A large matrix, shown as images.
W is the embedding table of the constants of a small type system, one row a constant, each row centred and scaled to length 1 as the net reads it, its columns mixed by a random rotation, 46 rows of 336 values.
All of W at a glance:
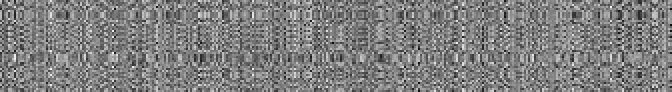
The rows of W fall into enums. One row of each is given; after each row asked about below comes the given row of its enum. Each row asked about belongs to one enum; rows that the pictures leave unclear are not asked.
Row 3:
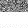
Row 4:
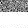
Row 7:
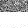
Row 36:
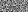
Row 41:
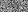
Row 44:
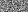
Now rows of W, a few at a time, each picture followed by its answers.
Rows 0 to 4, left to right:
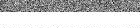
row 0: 7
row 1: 36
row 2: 44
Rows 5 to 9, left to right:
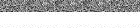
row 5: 36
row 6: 7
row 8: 7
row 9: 36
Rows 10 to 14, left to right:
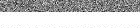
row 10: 3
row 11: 7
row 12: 4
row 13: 44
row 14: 36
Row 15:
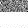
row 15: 4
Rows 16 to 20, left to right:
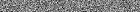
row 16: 36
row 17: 44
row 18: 4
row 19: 36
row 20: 41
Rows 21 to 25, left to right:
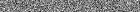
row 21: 3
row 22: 36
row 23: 44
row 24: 41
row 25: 7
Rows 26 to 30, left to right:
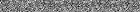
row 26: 4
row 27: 3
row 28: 3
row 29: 3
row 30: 3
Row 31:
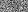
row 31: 41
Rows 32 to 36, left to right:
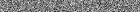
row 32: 44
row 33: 4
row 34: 7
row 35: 3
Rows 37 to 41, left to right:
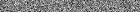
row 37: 7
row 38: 36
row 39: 3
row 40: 4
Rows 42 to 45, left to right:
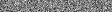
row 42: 7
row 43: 4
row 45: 41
